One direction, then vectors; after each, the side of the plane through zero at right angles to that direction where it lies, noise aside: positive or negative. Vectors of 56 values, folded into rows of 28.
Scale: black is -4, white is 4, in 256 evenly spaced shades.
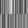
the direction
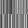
negative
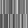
negative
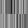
negative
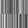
negative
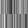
negative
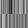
negative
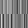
positive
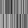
negative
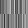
positive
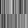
positive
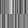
positive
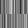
positive
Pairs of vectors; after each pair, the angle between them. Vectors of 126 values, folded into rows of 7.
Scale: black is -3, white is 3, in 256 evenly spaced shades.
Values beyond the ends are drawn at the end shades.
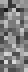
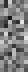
partly opposed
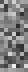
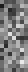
partly opposed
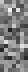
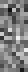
partly opposed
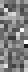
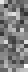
partly aligned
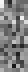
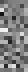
orthogonal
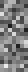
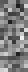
orthogonal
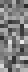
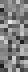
nearly opposite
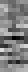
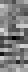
nearly parallel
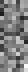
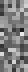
partly aligned
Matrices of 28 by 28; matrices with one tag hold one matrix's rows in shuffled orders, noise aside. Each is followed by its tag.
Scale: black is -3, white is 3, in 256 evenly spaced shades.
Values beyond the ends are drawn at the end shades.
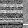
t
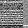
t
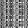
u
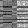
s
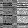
s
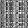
u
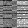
s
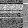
t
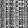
u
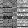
s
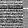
t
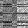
s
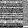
t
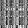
u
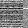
t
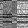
s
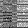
s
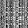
u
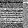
t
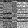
s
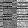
s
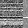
t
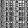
u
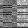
s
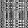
u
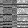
s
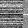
t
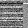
t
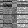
s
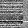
t
